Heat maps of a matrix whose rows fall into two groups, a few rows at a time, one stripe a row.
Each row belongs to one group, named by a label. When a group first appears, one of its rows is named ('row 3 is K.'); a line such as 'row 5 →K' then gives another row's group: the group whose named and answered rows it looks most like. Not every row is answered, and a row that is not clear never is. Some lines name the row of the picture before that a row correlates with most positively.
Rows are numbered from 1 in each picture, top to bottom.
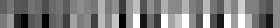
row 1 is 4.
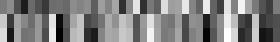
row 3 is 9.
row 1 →4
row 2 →9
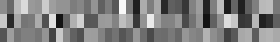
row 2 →9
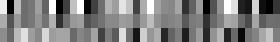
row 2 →9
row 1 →9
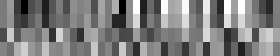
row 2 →4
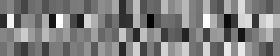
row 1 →4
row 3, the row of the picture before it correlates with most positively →4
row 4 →4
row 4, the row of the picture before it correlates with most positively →1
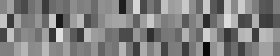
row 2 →9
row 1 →4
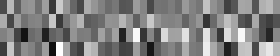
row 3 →4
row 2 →9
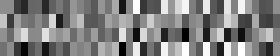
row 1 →4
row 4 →4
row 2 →9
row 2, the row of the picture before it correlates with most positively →2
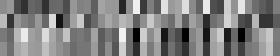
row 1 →4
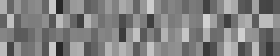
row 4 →9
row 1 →9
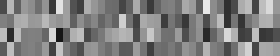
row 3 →9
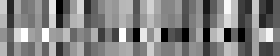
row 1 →9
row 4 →9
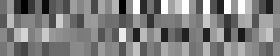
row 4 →4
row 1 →4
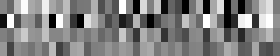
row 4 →9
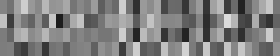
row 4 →4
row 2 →9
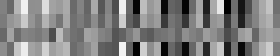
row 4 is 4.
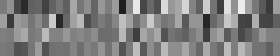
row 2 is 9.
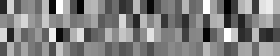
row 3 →9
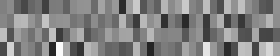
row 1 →4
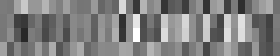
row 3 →4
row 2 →4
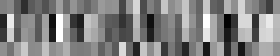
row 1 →4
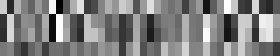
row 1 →9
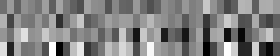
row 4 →9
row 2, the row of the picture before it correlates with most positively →1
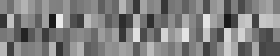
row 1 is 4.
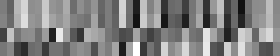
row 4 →4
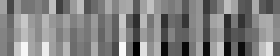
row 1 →9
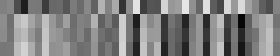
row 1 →4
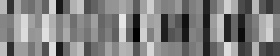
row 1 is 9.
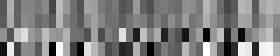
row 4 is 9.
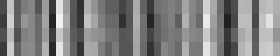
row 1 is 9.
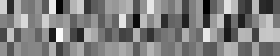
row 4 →9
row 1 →9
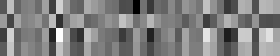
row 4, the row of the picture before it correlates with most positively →3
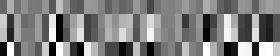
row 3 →9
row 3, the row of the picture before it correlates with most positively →2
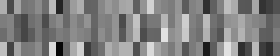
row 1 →9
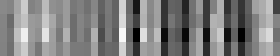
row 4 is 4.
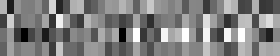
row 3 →4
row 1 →9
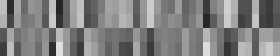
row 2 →9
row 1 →9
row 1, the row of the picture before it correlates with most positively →1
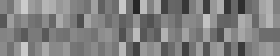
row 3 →4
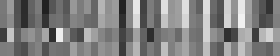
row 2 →4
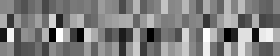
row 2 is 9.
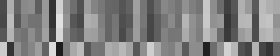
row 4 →9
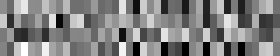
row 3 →4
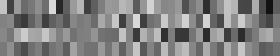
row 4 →4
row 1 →9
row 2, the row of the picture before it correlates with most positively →3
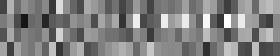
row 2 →4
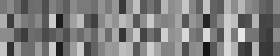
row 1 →4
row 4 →9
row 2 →9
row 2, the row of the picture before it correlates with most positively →4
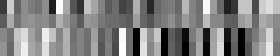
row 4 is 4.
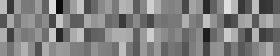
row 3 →9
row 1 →9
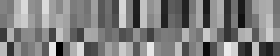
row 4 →9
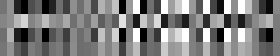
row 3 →4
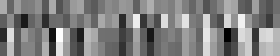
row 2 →4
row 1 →9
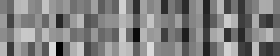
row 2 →9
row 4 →9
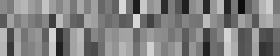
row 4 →9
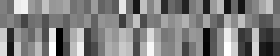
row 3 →9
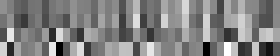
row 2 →4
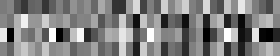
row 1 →4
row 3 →9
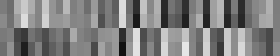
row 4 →4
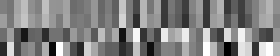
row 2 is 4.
